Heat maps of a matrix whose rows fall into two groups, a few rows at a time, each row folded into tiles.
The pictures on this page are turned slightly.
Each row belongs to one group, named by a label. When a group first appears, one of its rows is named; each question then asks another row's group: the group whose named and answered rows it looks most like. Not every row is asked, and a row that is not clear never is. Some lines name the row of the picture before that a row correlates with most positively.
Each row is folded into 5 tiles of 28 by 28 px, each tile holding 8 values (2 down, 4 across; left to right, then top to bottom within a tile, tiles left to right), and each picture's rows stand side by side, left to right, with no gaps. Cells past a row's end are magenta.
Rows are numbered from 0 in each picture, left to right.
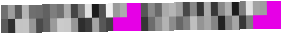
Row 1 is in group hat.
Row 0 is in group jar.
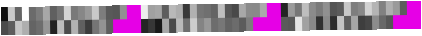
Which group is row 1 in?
hat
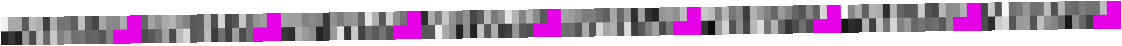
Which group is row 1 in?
hat
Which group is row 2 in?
jar
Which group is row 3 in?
jar
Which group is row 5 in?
jar
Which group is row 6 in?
hat
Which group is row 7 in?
jar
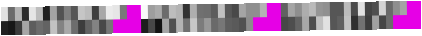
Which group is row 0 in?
hat
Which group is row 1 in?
hat
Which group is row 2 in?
hat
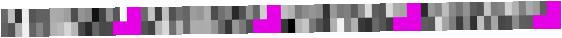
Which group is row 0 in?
jar
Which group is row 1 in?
jar
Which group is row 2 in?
jar
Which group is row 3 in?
jar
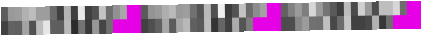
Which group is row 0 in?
hat
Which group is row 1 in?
hat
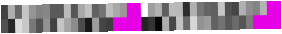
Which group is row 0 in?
jar
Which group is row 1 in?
hat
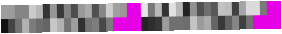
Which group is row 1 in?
hat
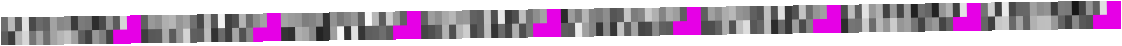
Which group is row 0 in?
jar
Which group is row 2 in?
jar
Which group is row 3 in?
hat
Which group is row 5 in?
hat
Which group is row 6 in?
hat
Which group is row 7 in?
jar
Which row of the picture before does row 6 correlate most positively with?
0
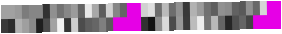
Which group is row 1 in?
jar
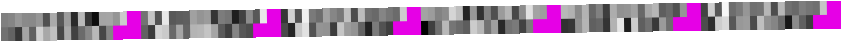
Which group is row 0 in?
hat
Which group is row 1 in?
jar
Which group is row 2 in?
jar
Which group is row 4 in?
jar
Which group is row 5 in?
jar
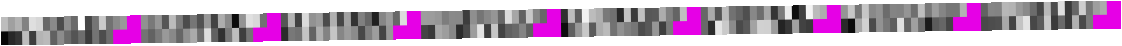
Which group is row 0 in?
hat
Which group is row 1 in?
hat
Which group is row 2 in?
hat
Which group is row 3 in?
jar
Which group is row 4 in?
hat
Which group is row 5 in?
jar
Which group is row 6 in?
jar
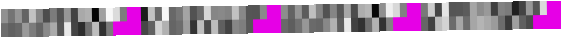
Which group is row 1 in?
jar
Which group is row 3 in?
jar
